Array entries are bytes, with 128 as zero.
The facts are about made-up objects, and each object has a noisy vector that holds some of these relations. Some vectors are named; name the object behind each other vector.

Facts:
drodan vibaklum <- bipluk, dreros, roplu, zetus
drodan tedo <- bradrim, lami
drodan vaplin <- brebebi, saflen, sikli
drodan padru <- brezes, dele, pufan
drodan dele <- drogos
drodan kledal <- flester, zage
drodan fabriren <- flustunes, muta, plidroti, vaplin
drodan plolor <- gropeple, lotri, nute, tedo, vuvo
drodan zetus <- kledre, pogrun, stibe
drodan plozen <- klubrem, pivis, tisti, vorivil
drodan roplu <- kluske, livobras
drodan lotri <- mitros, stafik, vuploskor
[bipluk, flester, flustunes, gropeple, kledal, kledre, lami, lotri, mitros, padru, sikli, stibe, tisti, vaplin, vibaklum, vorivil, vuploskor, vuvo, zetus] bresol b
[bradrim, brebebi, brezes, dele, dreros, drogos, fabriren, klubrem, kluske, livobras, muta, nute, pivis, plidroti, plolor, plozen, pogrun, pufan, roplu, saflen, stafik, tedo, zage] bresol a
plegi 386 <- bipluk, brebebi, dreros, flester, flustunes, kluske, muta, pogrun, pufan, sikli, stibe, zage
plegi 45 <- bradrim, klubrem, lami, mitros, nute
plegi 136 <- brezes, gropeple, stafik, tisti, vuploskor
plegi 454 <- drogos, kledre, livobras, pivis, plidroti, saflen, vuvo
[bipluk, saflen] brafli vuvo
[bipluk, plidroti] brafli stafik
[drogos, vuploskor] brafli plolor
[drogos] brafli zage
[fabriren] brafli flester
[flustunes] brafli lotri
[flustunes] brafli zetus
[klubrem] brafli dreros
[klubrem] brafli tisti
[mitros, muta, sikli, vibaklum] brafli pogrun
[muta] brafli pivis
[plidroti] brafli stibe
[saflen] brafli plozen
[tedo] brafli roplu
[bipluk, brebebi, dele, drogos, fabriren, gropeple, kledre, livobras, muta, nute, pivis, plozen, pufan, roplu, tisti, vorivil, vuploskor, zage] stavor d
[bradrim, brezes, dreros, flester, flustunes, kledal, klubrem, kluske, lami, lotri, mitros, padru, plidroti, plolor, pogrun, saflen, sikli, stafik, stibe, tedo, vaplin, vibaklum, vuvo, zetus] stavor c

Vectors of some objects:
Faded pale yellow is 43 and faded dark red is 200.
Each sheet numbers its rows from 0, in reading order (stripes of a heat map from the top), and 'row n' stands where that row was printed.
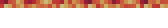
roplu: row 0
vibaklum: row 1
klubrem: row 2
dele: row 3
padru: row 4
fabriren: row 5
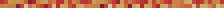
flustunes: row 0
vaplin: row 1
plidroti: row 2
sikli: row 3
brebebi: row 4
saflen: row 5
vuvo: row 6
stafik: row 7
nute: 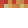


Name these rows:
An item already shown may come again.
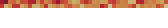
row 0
fabriren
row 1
brezes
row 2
lotri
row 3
flester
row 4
kledre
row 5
vuploskor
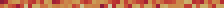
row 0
vaplin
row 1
livobras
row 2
gropeple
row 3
flustunes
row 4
saflen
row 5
muta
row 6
stibe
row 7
zage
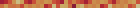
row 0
zetus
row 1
tisti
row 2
brebebi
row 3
tisti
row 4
vuploskor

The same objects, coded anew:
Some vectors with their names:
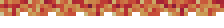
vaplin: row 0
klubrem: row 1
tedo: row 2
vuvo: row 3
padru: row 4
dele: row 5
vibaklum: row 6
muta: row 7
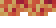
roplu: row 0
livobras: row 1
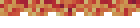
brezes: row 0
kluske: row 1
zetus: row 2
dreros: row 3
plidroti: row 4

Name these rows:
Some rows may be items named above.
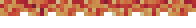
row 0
brezes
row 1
kledre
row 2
zage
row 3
saflen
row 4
sikli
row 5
flustunes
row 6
fabriren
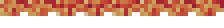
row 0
fabriren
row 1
pufan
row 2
vaplin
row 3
kledal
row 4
flustunes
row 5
plozen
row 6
dele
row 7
stafik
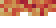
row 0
brebebi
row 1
flester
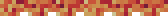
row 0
livobras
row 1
vuploskor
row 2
tisti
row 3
muta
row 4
lotri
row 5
gropeple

